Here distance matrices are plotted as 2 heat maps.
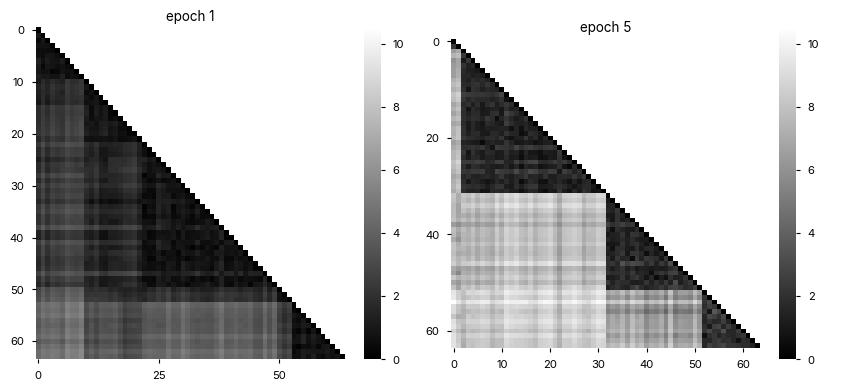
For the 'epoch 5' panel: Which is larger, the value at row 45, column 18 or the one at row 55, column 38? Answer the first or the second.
the first
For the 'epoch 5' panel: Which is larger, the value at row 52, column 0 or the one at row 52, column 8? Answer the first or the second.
the first
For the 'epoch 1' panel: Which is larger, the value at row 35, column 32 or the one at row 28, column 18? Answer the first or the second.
the second
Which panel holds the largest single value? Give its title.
epoch 5
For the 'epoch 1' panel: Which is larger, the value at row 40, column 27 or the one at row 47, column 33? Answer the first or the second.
the second
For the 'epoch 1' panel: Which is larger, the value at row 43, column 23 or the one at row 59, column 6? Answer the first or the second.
the second
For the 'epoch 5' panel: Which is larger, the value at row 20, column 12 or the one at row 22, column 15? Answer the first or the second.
the second
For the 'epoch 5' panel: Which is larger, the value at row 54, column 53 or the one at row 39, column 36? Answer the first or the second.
the first
